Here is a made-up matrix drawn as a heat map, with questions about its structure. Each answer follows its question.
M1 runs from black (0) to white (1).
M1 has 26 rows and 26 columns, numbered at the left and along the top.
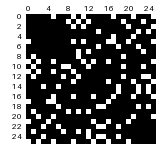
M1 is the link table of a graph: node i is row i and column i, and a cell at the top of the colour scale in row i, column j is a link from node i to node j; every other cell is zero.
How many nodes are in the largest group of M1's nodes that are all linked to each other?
4
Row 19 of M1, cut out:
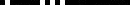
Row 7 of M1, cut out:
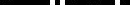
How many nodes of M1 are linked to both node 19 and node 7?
2
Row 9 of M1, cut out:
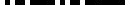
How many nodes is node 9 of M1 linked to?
7
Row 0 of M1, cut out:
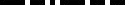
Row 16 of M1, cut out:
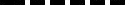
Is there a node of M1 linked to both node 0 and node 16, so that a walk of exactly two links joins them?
yes
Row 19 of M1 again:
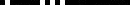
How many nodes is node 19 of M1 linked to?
4
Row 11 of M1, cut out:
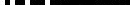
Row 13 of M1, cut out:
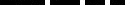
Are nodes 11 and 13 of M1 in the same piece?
yes
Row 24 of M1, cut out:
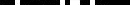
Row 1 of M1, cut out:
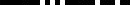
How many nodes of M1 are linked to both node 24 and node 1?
1
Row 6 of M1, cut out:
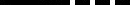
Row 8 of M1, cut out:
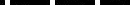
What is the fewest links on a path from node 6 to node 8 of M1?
5
